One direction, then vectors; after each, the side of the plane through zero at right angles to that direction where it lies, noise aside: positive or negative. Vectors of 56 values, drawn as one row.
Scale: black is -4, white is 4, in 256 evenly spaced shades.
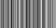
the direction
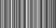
negative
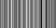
negative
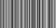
positive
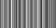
negative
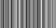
positive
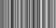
positive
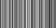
negative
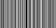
positive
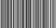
positive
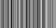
positive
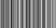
positive
